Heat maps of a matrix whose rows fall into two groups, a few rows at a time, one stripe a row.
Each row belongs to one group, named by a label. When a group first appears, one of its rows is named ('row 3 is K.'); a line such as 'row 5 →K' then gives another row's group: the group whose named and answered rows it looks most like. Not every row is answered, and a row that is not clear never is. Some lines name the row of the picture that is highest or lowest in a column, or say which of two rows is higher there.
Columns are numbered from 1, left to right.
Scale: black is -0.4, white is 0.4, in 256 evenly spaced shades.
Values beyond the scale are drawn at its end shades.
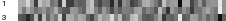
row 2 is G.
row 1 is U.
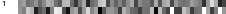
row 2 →G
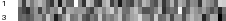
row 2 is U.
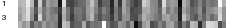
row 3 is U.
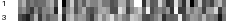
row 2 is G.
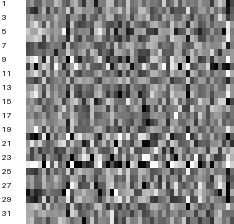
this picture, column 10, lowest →28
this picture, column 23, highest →28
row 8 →G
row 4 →U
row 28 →G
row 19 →U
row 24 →U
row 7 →G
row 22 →G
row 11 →U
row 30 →U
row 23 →G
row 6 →U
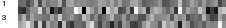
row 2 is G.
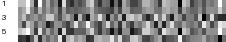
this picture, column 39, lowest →3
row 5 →U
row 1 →U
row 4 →G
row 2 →U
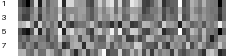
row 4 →U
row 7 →G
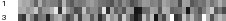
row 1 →U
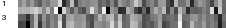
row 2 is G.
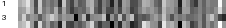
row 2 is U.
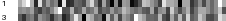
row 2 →G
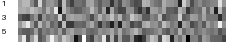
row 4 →U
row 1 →U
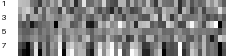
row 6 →G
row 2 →U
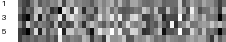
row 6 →G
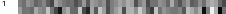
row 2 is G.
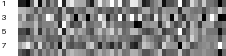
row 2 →U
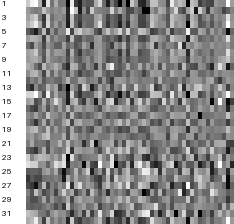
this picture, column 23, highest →26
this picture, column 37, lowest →27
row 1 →U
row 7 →G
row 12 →G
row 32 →U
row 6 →U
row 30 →G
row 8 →U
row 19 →U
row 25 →G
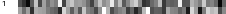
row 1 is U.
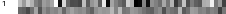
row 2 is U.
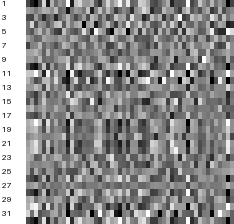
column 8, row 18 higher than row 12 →No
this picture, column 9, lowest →5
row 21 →U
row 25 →G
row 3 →G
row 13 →U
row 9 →G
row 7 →G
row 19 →U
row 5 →G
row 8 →U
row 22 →U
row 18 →U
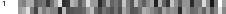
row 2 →U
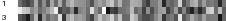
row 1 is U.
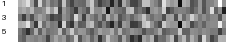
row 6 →G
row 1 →U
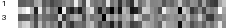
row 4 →U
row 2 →U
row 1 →G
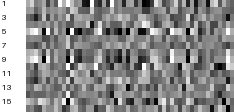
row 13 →G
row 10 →G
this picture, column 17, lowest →4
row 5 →U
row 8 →U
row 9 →U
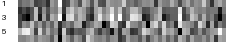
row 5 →U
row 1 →G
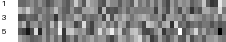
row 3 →G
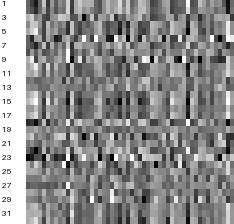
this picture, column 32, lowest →9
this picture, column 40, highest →9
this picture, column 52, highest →6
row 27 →G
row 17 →U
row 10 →U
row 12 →G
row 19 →U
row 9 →G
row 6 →G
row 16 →U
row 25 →U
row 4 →U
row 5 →U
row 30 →U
